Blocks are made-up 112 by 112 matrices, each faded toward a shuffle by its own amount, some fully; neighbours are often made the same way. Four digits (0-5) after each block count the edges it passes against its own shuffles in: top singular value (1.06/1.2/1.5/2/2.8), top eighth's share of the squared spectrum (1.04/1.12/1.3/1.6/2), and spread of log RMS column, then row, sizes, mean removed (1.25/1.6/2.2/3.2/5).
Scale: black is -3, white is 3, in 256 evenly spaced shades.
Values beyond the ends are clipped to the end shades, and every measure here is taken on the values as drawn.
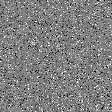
3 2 0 0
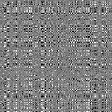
5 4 4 4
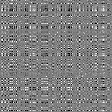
5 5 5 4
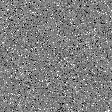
0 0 0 0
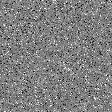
0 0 0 0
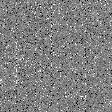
1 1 2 0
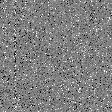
1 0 1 0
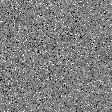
0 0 0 0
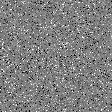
0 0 0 0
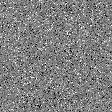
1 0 0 0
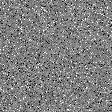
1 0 0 0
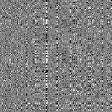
5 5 4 3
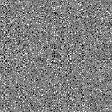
4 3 2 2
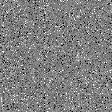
3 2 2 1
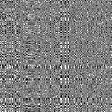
5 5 4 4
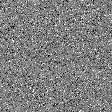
1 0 0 0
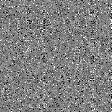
4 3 2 1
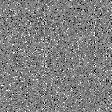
3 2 1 1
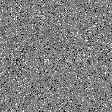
3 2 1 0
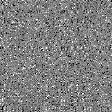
4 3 2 1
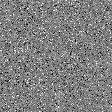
2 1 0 0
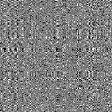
5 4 3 3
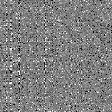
4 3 3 2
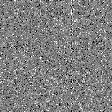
3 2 1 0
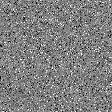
3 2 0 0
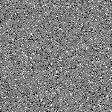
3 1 1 0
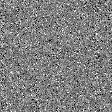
0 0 2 0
